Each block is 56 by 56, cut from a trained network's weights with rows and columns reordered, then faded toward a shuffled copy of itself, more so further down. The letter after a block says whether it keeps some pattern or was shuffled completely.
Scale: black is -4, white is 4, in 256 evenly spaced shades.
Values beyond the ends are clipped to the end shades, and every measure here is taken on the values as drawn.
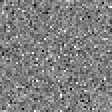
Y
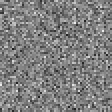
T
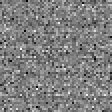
T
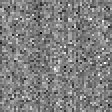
T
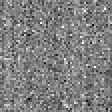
T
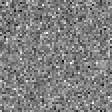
Y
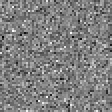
Y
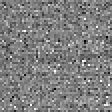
T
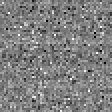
T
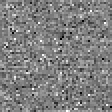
T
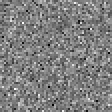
Y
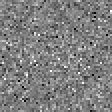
Y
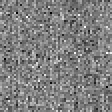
T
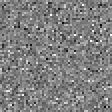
Y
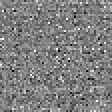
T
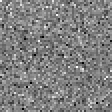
Y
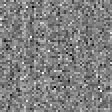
T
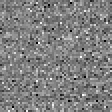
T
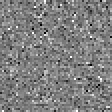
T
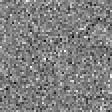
Y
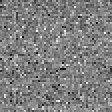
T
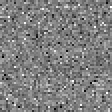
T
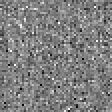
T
